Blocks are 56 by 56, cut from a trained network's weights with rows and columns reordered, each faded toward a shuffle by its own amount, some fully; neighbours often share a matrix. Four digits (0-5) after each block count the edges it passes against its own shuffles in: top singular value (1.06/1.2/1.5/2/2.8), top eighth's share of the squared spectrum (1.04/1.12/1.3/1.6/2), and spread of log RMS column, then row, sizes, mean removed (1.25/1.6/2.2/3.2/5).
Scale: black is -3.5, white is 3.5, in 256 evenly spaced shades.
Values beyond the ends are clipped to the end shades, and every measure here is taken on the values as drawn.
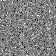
1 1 0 0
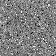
0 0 0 0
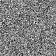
0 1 0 0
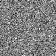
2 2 0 0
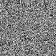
2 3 0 1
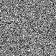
0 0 0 0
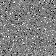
0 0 0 0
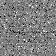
1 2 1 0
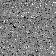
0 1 0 0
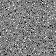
0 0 0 0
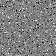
0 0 0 0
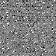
2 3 2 1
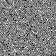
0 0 0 0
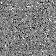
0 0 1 0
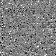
2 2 1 0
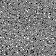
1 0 0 0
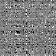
3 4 3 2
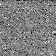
1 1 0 0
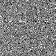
2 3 0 1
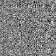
3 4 2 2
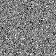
1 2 0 0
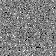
2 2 0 1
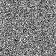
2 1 0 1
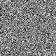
2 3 0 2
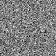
2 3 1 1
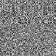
3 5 1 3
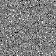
2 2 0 1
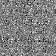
2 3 1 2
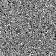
1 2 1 0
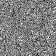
1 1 0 0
